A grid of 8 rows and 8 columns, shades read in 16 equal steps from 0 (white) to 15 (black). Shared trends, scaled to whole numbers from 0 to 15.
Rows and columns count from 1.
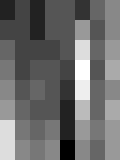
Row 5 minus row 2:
-4 -1 -4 0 2 -5 -1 0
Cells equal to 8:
5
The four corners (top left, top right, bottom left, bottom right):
13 7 2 6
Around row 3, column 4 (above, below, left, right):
10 10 11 10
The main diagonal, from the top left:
13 11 11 10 12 4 8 6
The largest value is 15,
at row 8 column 5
